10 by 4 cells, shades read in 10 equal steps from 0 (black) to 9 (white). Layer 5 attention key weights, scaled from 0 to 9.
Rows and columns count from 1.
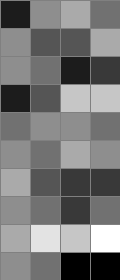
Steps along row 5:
up same down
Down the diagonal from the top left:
1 3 1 7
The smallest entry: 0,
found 2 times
